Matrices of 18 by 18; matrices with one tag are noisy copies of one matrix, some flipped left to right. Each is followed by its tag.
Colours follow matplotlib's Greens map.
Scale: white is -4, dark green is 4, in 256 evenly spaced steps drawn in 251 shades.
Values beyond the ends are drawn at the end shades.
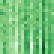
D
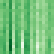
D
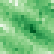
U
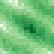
U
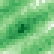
U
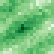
U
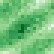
U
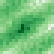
U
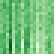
D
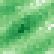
U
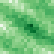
U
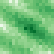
U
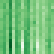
D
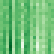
D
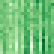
D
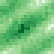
U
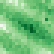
U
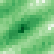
U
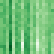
D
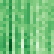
D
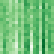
D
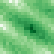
U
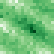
U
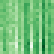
D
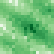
U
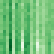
D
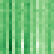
D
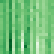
D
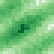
U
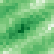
U
